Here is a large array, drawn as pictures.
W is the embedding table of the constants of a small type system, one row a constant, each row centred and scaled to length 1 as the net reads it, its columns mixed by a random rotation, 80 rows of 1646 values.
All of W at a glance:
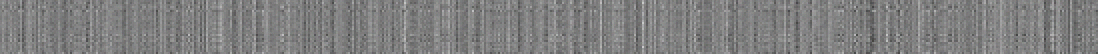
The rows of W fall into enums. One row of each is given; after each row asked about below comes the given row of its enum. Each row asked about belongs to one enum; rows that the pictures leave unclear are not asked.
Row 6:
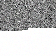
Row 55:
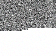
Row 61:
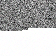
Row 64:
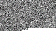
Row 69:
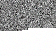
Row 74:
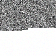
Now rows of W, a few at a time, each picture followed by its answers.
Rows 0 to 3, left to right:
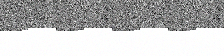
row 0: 55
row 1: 6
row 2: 69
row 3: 6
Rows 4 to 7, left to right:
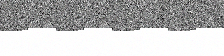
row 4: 69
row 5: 69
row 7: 74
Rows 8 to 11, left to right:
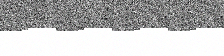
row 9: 61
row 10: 74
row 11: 74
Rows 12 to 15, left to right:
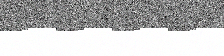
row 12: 55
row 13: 6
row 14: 74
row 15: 64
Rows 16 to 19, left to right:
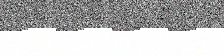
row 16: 55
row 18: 61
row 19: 69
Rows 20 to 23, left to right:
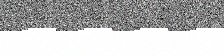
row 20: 55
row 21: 55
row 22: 61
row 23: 69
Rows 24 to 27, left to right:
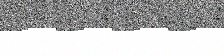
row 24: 55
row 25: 6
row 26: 74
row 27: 61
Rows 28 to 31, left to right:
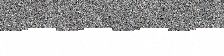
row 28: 55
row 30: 61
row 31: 55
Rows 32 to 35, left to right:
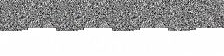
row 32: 69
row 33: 69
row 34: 69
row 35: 74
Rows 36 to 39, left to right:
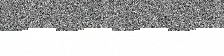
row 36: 69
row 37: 55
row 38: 74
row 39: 55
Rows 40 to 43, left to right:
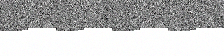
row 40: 69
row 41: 6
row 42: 69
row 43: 74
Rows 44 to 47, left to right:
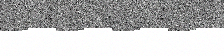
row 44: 6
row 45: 74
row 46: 61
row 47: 55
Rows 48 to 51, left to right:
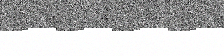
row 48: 74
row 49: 6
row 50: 55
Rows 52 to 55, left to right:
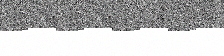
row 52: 74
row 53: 74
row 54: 6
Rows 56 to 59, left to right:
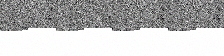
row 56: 61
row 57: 74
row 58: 6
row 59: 6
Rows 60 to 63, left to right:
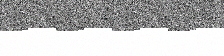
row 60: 74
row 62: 74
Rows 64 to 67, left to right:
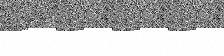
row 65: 6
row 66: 6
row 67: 6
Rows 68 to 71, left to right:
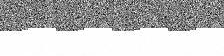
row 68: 55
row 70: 74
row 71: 69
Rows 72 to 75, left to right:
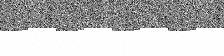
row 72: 6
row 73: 55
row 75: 6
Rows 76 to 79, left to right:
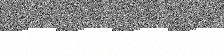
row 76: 69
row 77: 55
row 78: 55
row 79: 64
